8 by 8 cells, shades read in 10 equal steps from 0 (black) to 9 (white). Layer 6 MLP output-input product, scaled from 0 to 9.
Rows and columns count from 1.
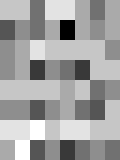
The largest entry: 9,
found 2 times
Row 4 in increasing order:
2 2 4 5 5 6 7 7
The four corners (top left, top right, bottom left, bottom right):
7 6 6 4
